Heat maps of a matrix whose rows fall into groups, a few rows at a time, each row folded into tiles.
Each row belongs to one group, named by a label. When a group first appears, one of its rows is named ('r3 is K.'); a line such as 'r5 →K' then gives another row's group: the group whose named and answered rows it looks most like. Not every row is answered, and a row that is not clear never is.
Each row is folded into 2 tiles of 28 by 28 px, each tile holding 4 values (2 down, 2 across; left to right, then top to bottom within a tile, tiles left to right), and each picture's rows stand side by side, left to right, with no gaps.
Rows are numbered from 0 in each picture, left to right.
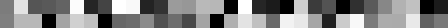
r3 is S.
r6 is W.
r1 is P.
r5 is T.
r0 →P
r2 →P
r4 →T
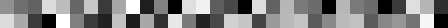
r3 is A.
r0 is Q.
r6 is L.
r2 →P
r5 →L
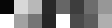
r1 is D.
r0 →A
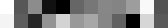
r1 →W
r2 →S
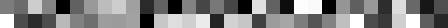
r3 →T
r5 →A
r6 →L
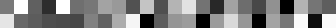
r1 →S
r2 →L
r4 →D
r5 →W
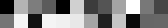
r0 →W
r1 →T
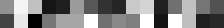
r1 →T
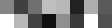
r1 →S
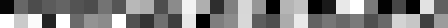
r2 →A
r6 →P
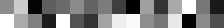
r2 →L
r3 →P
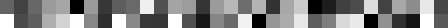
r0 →D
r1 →L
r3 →D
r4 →L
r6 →L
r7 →S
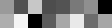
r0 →L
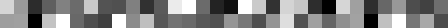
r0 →D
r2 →T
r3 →P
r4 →A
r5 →P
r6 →D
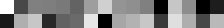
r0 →S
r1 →S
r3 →D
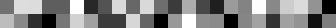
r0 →A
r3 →T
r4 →S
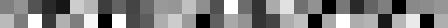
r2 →D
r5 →L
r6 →Q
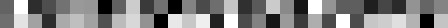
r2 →T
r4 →Q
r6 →D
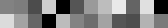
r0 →Q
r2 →S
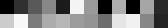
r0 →W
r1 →A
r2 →L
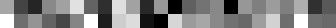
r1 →P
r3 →W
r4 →W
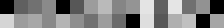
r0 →W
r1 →W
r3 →L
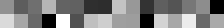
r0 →Q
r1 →D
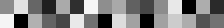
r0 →P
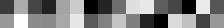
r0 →T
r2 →A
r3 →L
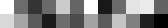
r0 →Q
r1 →S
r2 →A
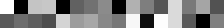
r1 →W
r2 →W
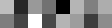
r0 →S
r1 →W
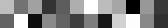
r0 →L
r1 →S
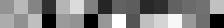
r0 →P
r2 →D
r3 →Q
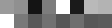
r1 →S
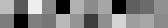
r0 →S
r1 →W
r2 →W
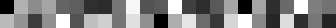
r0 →W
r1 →D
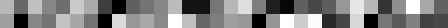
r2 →W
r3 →D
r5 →T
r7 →A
